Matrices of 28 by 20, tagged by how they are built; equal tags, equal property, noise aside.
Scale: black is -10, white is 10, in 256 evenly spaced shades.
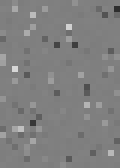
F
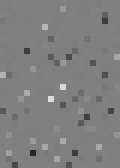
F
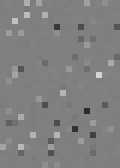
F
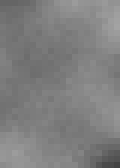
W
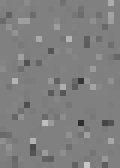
F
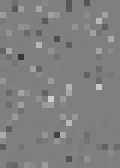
F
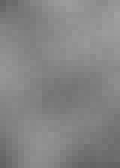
W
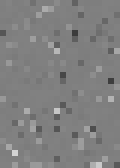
F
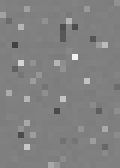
F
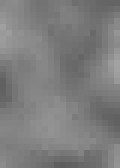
W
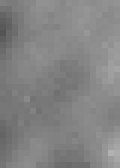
W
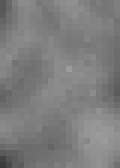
W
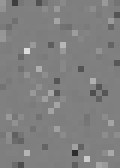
F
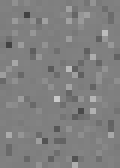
F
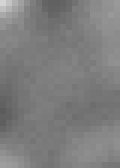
W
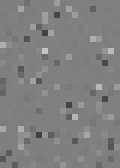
F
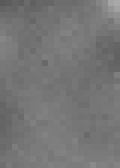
W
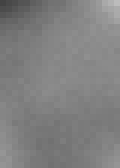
W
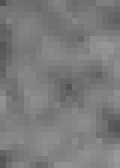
W
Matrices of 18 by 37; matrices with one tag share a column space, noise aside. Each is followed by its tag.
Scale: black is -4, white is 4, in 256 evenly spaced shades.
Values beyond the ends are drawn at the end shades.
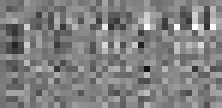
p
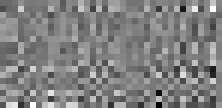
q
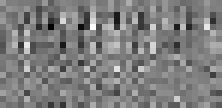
p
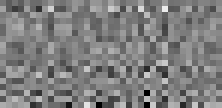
q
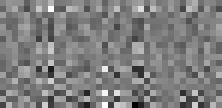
q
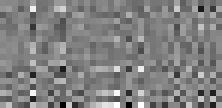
q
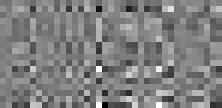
q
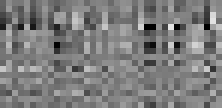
p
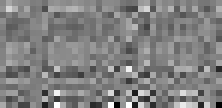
q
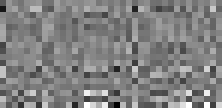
q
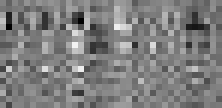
p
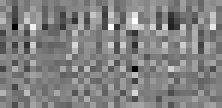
p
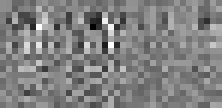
p
